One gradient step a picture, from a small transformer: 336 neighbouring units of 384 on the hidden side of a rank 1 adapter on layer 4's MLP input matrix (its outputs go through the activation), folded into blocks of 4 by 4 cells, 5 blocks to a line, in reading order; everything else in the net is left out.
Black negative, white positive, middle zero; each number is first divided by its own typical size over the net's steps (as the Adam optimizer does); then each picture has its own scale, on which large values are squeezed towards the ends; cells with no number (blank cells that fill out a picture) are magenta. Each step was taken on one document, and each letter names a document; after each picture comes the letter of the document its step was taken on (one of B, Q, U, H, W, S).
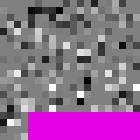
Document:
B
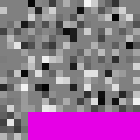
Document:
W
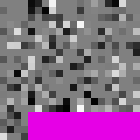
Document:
W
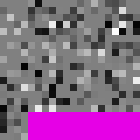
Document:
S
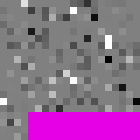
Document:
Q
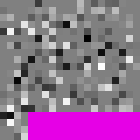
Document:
B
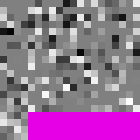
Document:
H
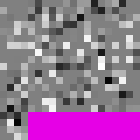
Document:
B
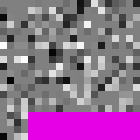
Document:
H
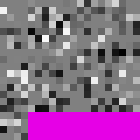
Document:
S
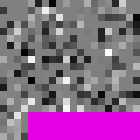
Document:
W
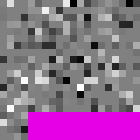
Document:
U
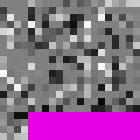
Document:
H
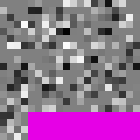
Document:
B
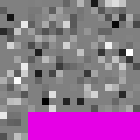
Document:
B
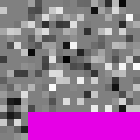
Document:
S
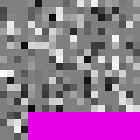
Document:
H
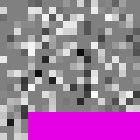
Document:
S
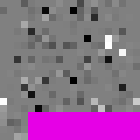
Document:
Q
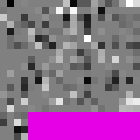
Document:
U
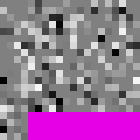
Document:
S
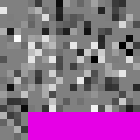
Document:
S
